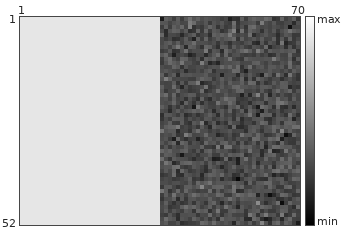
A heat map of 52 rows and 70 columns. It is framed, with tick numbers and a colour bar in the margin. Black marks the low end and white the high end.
It is made of 1 by 2 panels. Panel 1,1: very high, flat. Panel 1,2: low, fine-grained.
